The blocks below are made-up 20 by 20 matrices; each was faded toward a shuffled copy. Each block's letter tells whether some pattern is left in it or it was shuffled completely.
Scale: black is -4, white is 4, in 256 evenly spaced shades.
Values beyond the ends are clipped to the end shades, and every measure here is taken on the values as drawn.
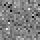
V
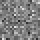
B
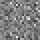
B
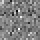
B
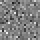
V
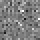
B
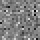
B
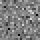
V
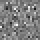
B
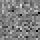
B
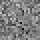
V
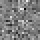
B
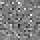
B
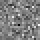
B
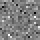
V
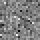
V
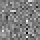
B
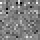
B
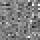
B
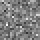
V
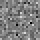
V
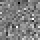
B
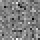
B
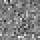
V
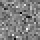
V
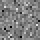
V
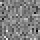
B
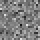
V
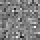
B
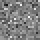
V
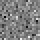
V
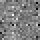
B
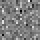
B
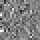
B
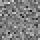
V
